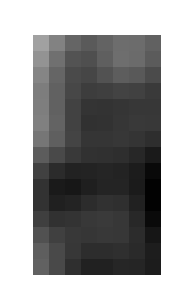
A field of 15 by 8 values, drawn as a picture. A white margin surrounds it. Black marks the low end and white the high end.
The texture is blotchy. The top left is the ninth with the highest average. The field climbs toward the top left. There are no regular stripes.
